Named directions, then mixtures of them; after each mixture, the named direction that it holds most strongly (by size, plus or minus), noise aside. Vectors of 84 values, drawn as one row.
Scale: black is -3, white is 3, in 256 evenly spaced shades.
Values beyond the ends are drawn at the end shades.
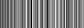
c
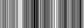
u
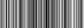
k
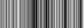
k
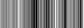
u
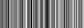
c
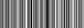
c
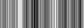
u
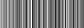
c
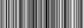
k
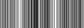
u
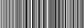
c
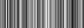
k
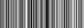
k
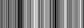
u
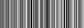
c
